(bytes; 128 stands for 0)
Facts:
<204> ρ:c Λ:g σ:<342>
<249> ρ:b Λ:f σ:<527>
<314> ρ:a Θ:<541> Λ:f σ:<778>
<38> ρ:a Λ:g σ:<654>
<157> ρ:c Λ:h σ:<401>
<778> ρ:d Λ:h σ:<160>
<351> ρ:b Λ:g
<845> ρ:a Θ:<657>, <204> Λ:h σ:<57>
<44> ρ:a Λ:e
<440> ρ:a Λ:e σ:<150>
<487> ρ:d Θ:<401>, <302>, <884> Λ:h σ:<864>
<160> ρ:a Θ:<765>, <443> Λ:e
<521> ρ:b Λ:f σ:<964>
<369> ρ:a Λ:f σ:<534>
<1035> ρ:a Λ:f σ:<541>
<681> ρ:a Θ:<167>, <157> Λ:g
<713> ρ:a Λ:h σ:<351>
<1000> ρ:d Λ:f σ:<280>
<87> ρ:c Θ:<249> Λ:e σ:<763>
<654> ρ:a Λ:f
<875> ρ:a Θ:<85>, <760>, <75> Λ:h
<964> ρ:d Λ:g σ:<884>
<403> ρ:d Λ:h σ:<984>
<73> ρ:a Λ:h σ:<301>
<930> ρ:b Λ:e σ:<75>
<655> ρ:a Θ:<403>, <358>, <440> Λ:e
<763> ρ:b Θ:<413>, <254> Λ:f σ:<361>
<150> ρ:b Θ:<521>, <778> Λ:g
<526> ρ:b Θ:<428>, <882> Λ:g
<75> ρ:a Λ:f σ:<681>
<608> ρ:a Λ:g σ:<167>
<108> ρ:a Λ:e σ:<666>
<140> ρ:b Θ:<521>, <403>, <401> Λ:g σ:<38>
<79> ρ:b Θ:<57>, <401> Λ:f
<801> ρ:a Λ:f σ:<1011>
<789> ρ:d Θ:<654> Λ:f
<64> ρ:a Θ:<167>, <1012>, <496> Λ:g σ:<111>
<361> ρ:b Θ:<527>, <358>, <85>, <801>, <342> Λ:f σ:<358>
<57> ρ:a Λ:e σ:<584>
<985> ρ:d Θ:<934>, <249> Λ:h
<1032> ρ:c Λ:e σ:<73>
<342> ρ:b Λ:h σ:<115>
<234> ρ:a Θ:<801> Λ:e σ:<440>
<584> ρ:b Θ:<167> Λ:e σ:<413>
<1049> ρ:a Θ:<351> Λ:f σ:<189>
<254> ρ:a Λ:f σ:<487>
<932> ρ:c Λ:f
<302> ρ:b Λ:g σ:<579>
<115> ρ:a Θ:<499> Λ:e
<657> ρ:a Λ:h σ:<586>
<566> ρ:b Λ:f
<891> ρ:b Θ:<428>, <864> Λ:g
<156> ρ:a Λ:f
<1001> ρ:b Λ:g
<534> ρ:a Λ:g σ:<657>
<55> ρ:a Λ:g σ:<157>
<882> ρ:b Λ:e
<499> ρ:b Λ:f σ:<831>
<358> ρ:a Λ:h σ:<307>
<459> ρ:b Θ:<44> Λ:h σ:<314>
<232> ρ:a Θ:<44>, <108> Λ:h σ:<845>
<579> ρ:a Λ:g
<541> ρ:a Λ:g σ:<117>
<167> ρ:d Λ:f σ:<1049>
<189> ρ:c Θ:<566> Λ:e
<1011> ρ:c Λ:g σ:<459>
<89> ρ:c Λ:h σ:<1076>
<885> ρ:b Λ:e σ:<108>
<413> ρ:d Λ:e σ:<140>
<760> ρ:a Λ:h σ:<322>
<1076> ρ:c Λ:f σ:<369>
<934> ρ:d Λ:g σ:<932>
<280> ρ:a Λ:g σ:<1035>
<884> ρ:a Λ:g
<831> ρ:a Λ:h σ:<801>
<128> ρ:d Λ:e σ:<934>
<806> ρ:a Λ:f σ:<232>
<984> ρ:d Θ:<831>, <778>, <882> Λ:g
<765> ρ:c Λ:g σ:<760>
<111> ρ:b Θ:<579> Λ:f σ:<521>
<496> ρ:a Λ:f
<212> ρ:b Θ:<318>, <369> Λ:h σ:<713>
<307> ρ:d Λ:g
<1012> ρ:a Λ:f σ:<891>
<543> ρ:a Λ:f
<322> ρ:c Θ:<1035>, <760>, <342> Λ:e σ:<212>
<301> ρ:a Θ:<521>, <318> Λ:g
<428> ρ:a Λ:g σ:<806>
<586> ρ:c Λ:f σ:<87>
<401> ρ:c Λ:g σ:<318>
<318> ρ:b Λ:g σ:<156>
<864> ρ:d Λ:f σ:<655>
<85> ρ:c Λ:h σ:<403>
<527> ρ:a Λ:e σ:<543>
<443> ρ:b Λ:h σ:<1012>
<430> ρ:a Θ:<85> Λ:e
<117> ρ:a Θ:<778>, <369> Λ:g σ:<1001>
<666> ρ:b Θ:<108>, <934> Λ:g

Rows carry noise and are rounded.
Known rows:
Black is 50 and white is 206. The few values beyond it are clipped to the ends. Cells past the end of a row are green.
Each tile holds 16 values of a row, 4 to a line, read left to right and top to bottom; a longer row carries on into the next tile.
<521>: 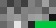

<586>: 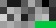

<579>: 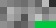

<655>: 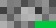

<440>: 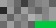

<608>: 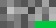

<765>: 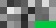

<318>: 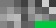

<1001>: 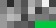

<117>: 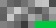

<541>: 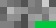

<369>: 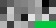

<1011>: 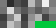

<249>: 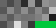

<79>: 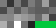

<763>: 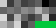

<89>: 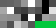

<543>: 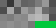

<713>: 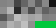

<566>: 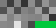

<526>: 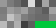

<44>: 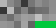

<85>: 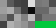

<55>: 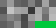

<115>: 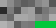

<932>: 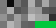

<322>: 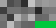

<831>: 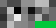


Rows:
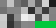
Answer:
<845>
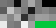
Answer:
<657>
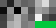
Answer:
<801>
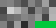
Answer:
<64>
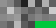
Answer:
<302>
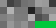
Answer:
<760>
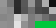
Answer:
<212>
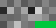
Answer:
<254>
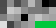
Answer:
<534>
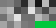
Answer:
<351>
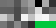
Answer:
<654>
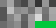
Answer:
<280>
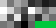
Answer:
<307>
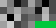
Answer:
<87>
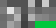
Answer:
<401>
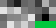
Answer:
<778>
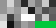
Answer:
<232>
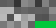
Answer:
<403>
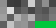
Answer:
<157>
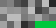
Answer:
<150>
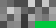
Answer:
<204>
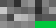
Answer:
<985>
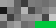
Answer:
<234>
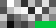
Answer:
<428>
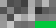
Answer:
<189>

